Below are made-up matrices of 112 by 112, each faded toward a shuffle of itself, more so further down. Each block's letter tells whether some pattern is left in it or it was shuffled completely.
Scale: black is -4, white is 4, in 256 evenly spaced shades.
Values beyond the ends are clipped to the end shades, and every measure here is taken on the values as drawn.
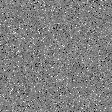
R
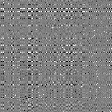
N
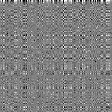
N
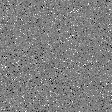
R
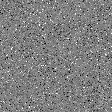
R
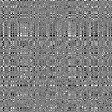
N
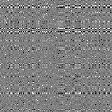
N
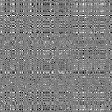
N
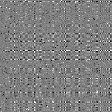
N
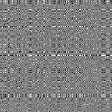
N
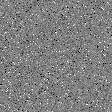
R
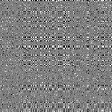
N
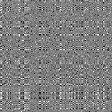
N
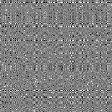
N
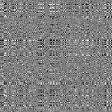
N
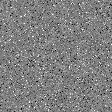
R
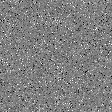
R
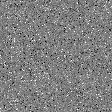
R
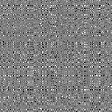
N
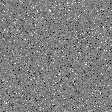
R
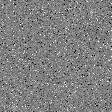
R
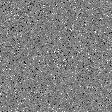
R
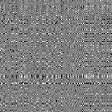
N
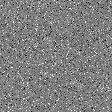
R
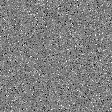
R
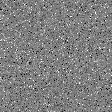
R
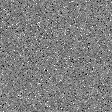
R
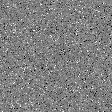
R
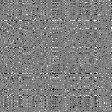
N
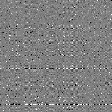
N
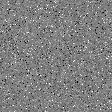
R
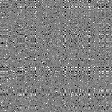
N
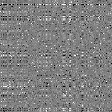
N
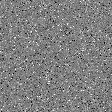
R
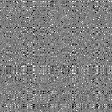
N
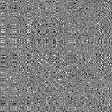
N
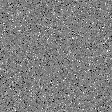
R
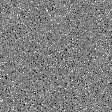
R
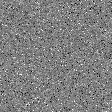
R
